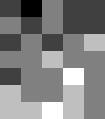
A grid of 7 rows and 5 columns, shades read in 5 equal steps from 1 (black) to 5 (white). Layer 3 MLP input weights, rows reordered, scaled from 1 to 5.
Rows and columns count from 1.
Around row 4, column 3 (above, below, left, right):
2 3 3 3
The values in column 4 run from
2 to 5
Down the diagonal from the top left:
2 2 2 3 3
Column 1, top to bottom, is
2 3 2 3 2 4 4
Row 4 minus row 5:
1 0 1 -2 0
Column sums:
20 19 23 23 20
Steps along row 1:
down up down same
